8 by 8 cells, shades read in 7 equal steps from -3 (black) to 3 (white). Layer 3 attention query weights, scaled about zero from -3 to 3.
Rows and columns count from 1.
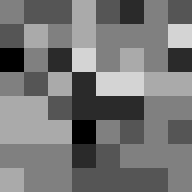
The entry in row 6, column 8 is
-1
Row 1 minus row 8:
-1 -1 -1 2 0 -1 1 -1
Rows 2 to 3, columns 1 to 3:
-1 1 0 / -3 0 -2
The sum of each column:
-1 1 -2 -6 -3 -3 0 -1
